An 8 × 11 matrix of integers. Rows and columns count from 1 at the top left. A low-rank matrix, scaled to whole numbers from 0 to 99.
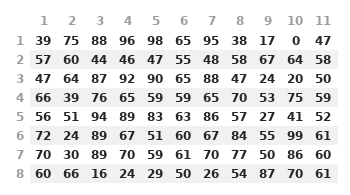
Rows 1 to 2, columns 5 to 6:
98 65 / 47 55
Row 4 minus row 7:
-4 9 -13 -5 0 -2 -5 -7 3 -11 -1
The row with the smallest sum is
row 8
